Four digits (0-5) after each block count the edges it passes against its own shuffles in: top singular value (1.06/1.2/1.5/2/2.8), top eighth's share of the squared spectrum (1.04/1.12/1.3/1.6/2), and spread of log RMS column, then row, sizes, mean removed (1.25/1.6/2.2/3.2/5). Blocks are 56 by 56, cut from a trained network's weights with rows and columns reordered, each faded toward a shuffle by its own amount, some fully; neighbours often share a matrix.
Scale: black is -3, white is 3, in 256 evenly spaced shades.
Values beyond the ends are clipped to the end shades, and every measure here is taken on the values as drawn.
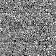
1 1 1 0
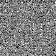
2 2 1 0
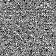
2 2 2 0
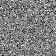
0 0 0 0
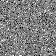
0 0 0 0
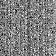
3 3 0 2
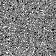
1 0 0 0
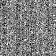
2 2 0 1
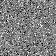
0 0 0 0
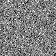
0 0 0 0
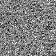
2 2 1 0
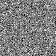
1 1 0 0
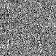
2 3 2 1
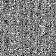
2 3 0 2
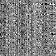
3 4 1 3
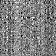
3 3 0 2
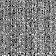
3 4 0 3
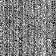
3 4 1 2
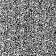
1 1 0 0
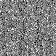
1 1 0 0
